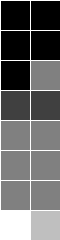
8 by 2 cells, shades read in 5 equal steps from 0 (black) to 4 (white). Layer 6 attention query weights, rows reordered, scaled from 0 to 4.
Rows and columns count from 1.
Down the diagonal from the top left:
0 0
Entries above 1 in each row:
0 0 1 0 2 2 2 2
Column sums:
11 12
